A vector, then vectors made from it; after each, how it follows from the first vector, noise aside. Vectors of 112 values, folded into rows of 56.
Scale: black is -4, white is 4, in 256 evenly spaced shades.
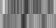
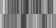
copied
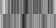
copied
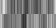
copied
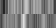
negated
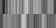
negated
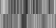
copied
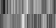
negated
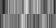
negated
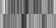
copied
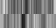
copied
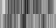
copied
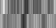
copied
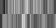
negated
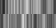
negated
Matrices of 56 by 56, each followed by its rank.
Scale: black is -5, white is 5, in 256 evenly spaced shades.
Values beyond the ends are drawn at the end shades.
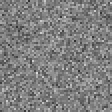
full rank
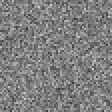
full rank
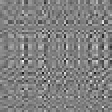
three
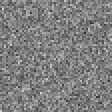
full rank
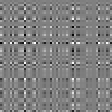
one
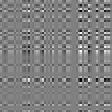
one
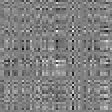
three
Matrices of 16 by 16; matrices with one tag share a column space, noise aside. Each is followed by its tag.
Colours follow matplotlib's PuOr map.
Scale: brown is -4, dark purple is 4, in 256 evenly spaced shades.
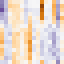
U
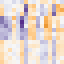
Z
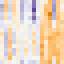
U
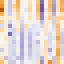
U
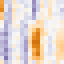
U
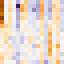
U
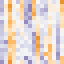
U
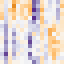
U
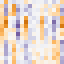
Z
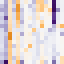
U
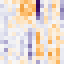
U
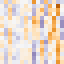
Z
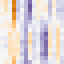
U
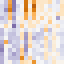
U
